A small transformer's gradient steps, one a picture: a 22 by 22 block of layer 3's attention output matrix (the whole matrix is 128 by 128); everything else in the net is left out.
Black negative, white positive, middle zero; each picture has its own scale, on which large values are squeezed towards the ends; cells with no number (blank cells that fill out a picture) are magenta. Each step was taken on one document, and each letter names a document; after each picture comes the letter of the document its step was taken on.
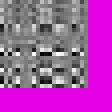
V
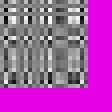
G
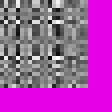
G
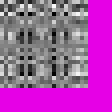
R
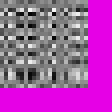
R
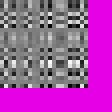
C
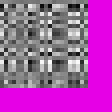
C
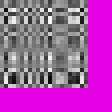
G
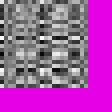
V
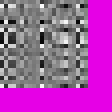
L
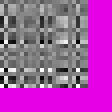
L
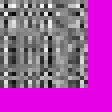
G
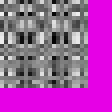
R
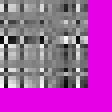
L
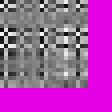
L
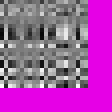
L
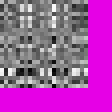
R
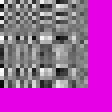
V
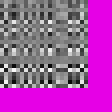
G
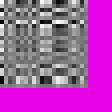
V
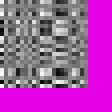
V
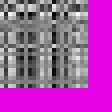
R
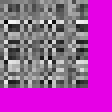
C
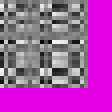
V
